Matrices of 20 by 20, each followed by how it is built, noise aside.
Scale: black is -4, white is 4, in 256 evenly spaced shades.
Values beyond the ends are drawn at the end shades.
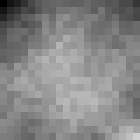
smooth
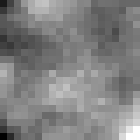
smooth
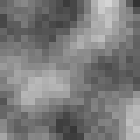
smooth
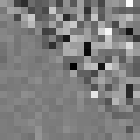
upper triangular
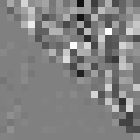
upper triangular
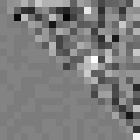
upper triangular
